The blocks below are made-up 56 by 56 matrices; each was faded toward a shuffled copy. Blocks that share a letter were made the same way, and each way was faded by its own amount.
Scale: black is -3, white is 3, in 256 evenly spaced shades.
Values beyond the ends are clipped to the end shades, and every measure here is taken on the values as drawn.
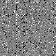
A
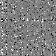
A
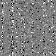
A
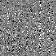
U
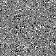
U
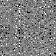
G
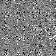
U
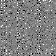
A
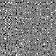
G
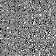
U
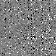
A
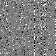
A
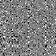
G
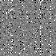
A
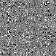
U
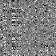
G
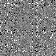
U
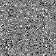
U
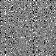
U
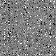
A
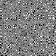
G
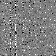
A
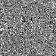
U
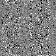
U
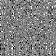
G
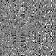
G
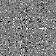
U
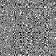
G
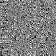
G
